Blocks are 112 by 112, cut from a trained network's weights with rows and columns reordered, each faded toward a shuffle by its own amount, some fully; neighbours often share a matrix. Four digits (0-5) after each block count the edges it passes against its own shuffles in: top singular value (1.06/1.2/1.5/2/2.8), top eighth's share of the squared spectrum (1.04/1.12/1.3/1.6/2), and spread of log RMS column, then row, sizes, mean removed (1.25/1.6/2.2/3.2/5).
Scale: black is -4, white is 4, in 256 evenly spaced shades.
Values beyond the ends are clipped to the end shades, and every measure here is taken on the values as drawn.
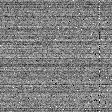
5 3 1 2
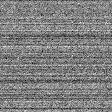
5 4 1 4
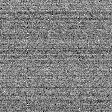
4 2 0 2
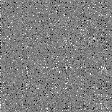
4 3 2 2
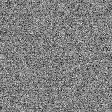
1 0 0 0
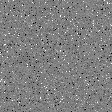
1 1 0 0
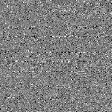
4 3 1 3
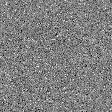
1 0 0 0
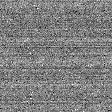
4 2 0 1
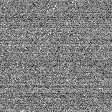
3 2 0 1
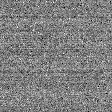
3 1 0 0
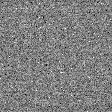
1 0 0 0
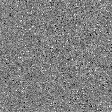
2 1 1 0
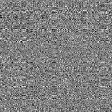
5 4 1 3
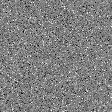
0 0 0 0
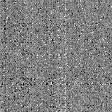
3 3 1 2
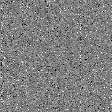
2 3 2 0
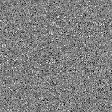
3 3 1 2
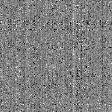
3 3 2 2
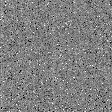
1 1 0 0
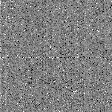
2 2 1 1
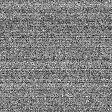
4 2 0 2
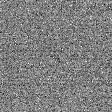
2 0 0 0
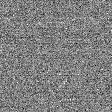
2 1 0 0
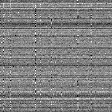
5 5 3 4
